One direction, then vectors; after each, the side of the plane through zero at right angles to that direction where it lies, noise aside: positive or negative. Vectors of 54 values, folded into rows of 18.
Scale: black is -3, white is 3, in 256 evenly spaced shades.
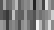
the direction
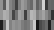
negative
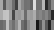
negative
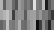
negative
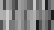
negative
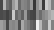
positive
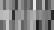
negative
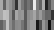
negative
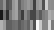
positive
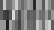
positive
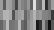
negative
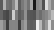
positive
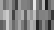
negative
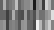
positive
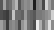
positive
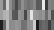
negative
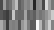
positive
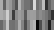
negative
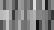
negative
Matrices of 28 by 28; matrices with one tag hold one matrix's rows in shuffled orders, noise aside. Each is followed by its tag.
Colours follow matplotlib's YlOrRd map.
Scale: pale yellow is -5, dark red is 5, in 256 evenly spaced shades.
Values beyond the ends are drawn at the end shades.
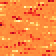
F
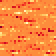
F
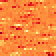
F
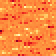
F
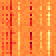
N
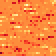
F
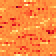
F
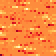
F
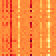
N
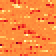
F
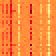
N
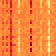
N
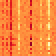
N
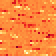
F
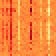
N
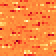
F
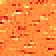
F
